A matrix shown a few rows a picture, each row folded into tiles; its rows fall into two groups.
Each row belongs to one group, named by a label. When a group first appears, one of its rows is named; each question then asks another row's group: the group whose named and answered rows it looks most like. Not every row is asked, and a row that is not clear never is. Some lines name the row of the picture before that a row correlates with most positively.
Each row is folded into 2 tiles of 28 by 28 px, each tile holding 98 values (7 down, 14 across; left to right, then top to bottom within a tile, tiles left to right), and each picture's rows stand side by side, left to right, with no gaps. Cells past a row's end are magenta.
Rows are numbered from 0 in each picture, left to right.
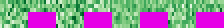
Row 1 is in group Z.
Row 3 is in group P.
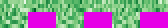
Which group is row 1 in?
Z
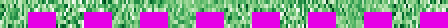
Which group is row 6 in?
Z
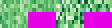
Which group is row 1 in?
P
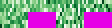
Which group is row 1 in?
P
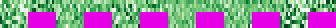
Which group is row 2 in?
P
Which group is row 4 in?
P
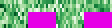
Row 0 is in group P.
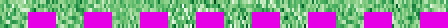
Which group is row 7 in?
Z
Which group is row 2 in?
P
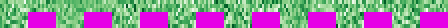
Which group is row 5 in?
Z
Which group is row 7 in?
Z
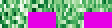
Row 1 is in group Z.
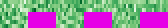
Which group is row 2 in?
P
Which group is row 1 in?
Z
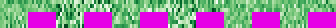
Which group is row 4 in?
P
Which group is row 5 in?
P
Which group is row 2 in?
P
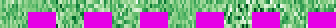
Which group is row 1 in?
Z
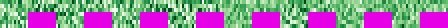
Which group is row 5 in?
Z
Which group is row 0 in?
P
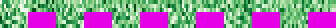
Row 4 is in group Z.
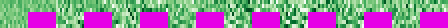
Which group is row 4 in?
Z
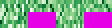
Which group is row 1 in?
P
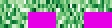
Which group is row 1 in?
P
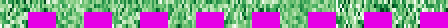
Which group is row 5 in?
Z
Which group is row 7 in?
P
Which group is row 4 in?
P
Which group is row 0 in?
Z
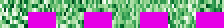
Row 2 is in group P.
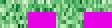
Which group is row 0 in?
P
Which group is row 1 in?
Z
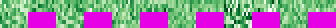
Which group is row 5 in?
P
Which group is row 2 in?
P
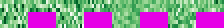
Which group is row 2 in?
Z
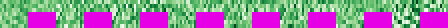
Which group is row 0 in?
Z
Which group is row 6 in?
Z
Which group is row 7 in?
Z
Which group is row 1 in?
P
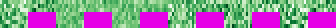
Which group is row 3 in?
P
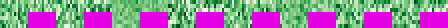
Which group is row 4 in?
P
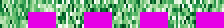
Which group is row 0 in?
Z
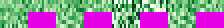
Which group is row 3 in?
Z
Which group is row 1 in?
Z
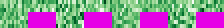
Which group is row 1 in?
Z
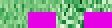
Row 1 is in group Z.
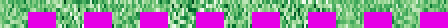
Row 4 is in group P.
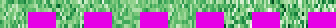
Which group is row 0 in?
P
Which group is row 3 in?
P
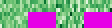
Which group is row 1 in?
P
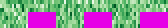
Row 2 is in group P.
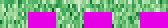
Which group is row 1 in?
P
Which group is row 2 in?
Z
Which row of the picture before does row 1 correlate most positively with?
2
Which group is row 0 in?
P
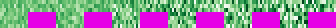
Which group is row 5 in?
P
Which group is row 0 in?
P
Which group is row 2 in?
P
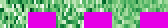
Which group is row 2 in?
Z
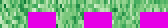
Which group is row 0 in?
Z
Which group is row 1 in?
Z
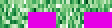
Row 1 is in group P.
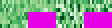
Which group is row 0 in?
Z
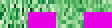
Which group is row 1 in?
Z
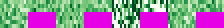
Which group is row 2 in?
Z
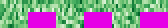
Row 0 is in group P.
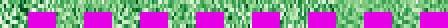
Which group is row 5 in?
P
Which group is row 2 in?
Z
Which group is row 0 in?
Z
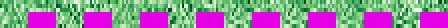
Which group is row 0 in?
P
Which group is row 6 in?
Z
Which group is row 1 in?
P
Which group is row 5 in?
Z
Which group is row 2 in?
P
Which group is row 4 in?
Z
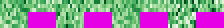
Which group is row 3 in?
Z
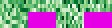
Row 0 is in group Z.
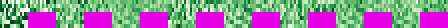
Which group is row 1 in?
P
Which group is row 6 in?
Z
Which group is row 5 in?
P
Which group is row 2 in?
Z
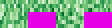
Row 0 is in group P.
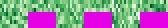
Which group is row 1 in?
P
